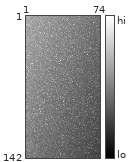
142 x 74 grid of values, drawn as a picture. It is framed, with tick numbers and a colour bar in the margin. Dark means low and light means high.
The top left is the ninth with the highest average. There is an overall slope up to the top left. The halves do not mirror each other. The histogram is bell-shaped.
